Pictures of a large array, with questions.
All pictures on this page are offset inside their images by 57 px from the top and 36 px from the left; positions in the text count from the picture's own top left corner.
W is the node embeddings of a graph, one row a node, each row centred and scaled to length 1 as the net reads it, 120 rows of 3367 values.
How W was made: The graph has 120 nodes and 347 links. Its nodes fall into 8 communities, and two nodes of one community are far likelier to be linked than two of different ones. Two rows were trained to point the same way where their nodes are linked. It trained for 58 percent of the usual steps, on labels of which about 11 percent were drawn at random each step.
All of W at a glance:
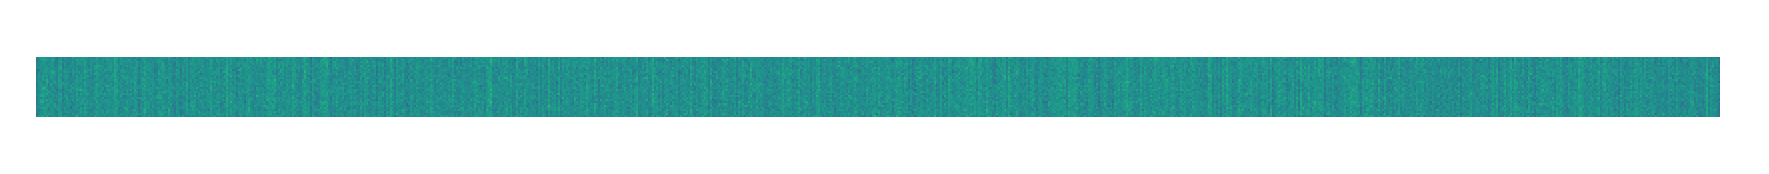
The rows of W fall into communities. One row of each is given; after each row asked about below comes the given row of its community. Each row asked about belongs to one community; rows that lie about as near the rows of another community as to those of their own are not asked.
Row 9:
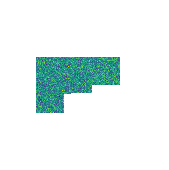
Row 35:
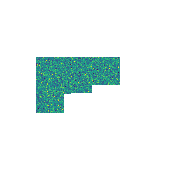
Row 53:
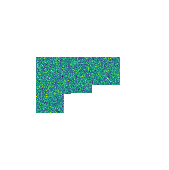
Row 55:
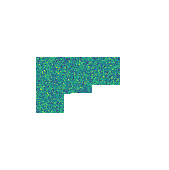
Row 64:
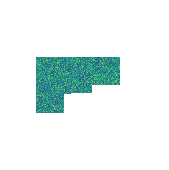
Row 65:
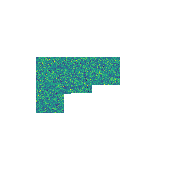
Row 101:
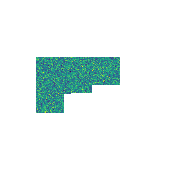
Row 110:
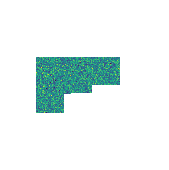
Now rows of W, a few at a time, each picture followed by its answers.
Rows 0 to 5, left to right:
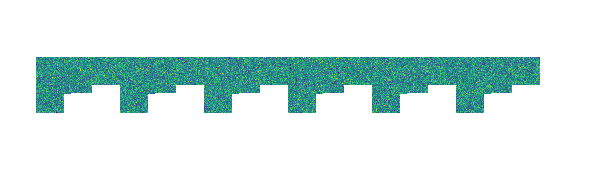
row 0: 9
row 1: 53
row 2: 64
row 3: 55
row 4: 9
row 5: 110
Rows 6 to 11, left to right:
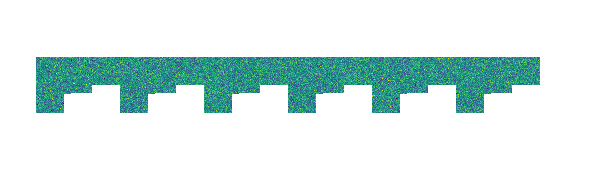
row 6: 65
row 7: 64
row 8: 53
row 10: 101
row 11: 9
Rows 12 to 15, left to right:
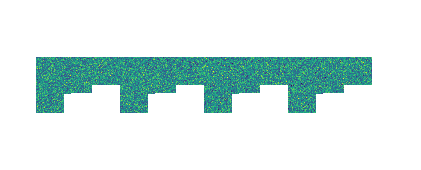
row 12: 35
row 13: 64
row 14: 55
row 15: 53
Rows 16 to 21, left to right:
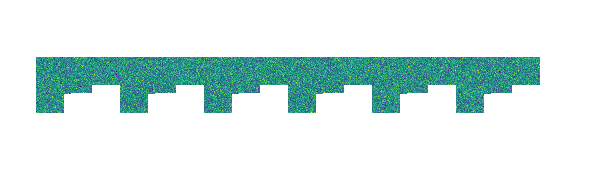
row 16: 101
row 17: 9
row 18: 55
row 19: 9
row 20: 110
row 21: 35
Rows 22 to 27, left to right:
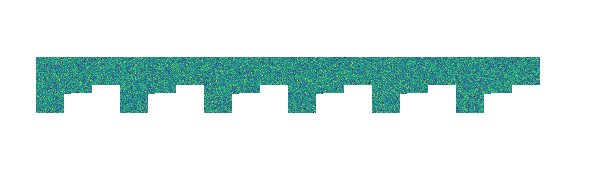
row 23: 55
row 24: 110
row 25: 64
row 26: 53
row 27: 35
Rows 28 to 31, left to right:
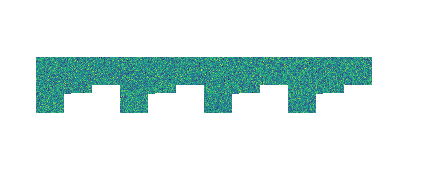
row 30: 110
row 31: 53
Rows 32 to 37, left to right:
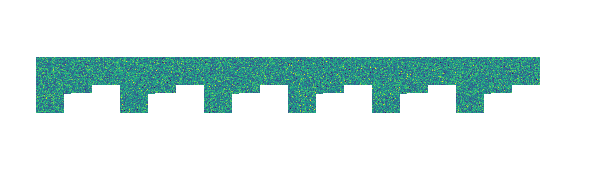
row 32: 110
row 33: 9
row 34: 35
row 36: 53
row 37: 101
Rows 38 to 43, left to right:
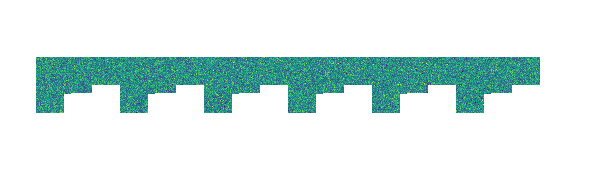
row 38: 55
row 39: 53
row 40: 53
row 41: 101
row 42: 65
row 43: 53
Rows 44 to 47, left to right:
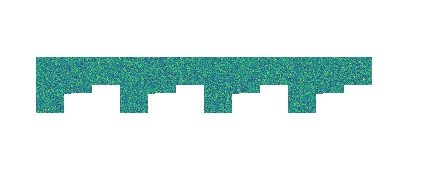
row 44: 65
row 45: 9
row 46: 9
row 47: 65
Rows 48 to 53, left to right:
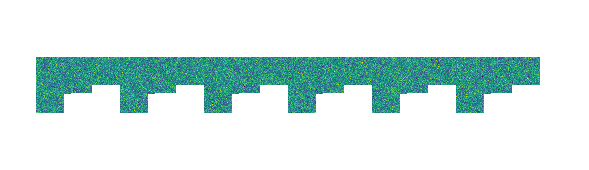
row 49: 65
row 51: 65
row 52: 110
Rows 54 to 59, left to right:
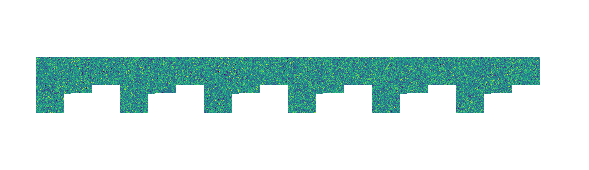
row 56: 101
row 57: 65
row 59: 64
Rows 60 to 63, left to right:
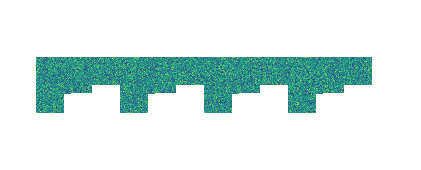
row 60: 101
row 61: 55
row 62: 9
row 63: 9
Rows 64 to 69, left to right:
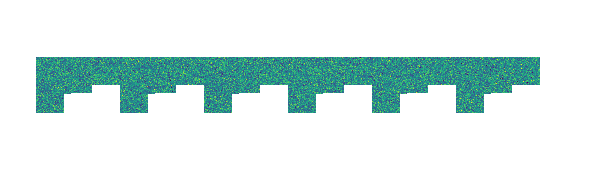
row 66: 64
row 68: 64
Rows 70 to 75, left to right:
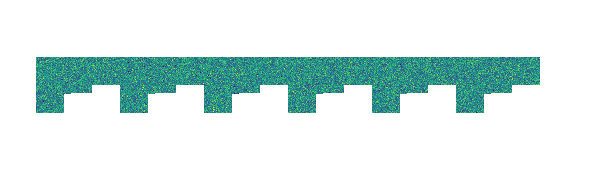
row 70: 55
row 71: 35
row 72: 65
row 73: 9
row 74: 110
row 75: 53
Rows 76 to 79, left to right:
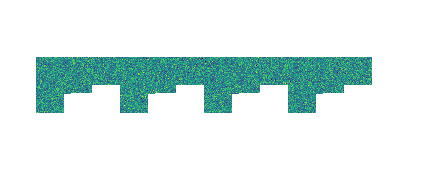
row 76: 110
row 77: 64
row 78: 110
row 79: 65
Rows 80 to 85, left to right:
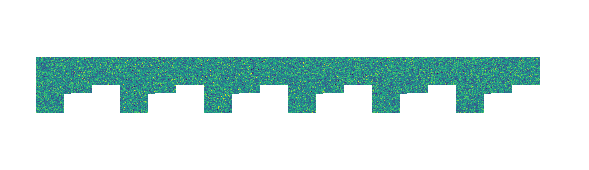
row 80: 101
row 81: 35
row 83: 9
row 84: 9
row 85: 53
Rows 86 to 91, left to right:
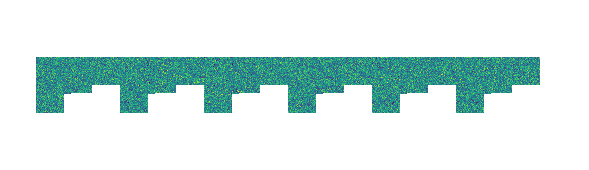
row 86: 65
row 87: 65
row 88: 110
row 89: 110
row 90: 101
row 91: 64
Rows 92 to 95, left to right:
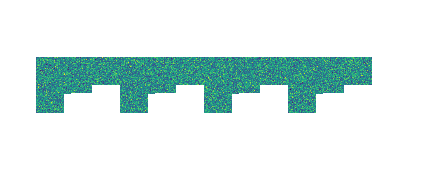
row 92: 64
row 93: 64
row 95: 35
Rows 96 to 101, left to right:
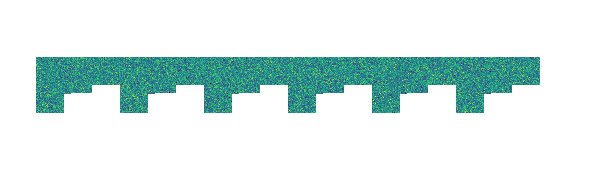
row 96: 101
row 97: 110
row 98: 35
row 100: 55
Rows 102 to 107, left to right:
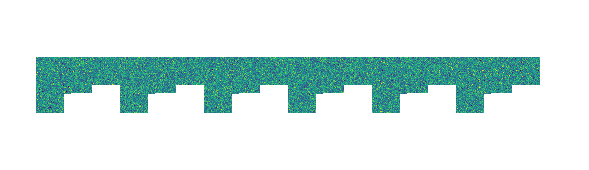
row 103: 53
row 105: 101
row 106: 101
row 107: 35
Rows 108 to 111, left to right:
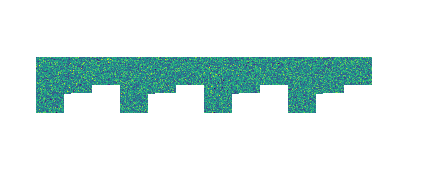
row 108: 53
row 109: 101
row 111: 9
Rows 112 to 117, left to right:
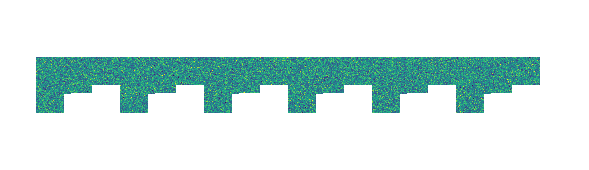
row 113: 110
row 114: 9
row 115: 53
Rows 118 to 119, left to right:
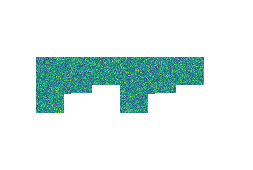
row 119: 101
